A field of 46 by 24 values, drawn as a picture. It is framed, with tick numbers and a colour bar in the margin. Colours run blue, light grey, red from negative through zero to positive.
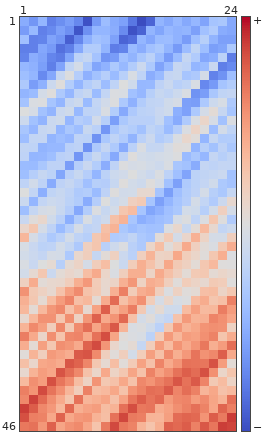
There are no lone odd cells. The field climbs toward the bottom. No row or column stands out. On average the colour sits 50% of the way up the scale. Streaks slant up to the right.
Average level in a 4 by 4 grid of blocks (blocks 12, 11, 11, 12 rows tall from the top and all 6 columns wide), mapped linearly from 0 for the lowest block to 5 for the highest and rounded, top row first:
0000 | 1111 | 3333 | 5445
